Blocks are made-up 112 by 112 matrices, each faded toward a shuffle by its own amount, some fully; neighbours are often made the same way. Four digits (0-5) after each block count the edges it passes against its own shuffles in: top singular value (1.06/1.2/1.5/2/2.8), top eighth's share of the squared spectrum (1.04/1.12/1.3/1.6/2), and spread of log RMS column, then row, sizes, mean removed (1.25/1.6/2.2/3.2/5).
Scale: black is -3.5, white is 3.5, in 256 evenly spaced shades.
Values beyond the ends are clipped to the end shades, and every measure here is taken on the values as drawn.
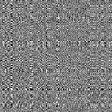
5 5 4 3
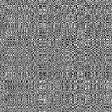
5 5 4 4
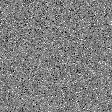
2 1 0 0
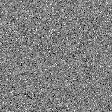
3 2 0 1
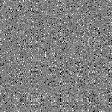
4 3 2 2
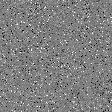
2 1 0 0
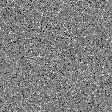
1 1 0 0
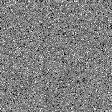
3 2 0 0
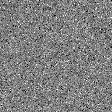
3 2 0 0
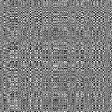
5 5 4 4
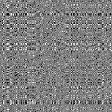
5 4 3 3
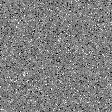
3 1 0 0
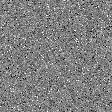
0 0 0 0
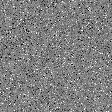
0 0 0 0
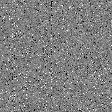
1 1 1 0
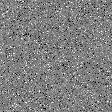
0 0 0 0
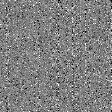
2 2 3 0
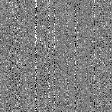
2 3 4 0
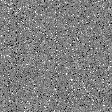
0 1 2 0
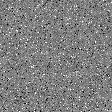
0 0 0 0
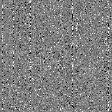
2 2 3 0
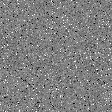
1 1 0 0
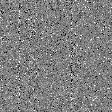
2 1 2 0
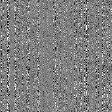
2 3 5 0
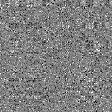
4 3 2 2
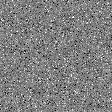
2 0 0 0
